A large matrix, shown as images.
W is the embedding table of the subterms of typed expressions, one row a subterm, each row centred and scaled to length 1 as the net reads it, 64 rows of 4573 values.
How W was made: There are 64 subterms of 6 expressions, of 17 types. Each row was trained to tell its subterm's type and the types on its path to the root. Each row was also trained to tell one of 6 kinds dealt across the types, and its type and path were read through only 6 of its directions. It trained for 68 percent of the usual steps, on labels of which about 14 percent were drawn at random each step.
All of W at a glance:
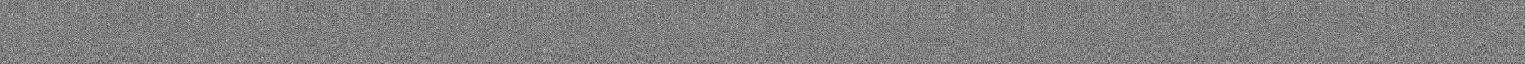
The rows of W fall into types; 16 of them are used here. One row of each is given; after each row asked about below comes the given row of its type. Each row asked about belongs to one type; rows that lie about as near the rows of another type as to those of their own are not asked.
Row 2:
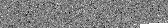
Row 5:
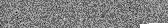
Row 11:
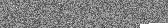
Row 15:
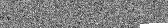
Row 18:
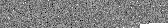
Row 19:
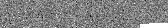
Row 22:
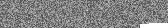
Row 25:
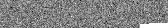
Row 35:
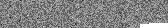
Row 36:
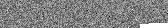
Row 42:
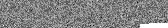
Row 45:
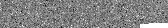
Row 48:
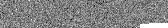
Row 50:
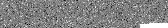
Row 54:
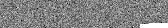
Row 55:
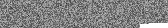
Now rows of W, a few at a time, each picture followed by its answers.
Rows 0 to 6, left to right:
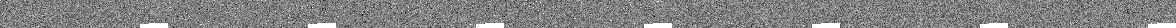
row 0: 54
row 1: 50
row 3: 45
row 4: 11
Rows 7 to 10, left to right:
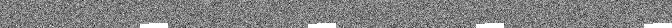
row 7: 35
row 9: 11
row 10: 35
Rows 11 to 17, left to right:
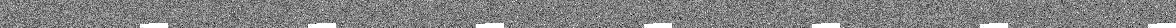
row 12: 45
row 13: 50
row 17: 11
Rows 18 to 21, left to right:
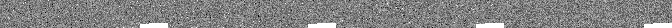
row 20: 55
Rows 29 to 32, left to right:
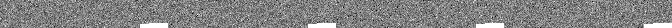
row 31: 22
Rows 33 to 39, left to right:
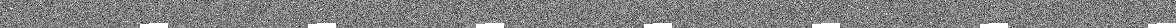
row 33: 18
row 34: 36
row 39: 35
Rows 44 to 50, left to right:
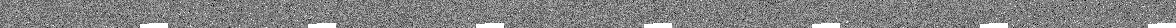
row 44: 5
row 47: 55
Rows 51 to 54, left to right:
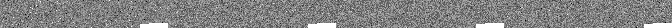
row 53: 18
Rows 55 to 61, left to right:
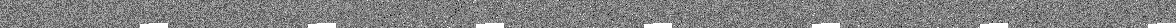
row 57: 22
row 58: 15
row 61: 2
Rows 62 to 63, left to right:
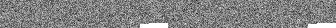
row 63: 18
